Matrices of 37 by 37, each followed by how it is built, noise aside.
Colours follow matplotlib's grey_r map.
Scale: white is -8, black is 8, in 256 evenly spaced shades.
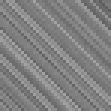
Toeplitz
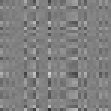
low rank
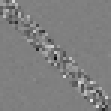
banded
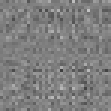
low rank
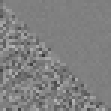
lower triangular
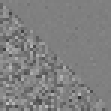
lower triangular
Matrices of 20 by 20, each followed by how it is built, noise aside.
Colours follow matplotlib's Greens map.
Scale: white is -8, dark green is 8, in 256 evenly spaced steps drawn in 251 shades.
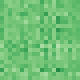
low rank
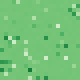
sparse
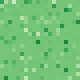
sparse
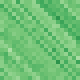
Toeplitz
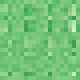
low rank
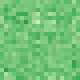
low rank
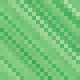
Toeplitz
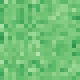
low rank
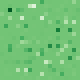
sparse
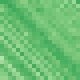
Toeplitz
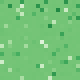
sparse
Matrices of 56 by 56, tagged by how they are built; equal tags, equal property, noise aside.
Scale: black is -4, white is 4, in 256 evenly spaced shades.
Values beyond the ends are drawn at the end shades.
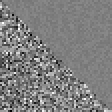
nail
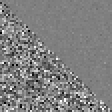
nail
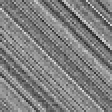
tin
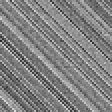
tin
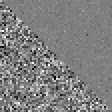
nail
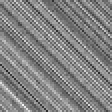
tin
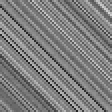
tin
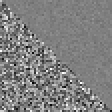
nail
